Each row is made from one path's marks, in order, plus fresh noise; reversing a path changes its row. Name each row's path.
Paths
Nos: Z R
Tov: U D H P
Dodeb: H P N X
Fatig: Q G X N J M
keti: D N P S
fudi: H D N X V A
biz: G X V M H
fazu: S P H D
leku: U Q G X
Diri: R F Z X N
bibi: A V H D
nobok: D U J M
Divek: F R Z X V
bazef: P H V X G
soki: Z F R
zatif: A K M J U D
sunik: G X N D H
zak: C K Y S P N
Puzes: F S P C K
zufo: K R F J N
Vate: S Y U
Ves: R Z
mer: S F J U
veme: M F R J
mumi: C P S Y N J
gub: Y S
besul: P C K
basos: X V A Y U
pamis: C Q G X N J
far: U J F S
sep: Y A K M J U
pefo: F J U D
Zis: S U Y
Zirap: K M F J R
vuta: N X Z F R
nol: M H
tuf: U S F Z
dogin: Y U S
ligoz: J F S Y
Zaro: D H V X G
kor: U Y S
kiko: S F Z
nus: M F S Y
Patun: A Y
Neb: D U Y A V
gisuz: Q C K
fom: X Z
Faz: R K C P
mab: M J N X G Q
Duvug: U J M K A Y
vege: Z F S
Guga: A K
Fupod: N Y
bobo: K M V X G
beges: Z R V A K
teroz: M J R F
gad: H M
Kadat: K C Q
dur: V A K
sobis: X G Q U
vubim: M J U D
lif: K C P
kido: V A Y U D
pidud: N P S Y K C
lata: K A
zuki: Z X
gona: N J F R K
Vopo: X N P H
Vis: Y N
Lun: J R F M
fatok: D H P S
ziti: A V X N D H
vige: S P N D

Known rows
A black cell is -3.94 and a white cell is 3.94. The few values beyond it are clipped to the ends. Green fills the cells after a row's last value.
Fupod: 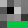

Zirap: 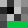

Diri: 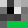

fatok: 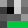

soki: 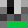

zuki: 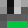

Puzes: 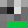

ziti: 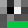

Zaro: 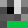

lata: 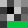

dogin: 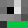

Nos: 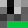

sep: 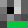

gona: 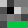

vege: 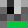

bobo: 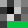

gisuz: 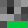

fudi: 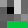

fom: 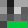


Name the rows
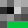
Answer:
kiko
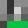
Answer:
Vopo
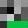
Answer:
Kadat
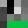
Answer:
vubim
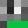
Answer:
basos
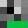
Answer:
Faz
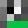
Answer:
dur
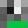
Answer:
pefo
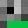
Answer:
Vis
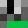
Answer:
beges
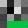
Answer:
zatif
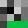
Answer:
zufo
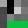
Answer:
mab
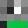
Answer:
far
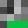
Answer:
besul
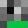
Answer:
vuta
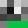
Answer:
Divek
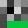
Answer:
Guga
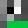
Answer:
kido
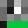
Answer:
Duvug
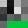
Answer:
veme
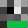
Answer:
nobok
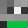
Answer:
leku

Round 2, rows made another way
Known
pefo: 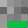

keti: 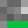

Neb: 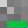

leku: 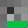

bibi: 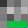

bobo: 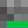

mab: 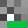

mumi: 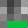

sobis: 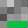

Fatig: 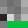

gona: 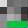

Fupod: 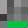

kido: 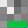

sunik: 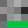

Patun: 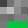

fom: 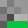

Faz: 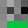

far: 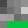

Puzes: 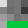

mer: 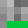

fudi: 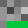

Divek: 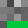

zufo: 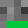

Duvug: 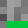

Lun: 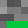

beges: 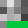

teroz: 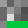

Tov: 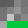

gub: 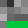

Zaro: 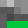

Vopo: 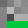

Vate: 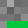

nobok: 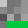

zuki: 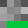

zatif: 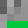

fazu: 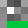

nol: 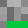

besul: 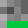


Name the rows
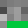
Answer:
Guga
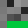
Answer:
Vis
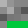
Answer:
Zis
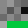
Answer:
lif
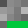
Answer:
vege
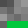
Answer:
kor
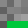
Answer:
Ves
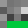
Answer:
fatok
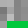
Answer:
vubim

